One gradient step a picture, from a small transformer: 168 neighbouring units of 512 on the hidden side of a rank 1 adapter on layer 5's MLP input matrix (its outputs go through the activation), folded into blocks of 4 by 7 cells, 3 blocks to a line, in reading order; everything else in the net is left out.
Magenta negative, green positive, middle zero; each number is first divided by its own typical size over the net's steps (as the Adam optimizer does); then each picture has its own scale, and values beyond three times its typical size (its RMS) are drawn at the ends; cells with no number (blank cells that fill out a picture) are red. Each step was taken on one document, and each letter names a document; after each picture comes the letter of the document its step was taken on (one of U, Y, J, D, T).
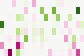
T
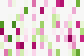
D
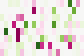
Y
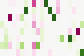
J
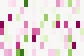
T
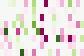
Y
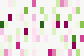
T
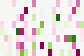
D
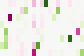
J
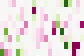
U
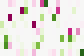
J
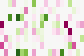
T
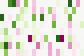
Y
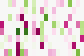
T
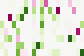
J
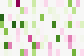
Y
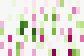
D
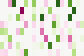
Y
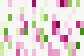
U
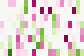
D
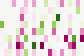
D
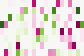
T
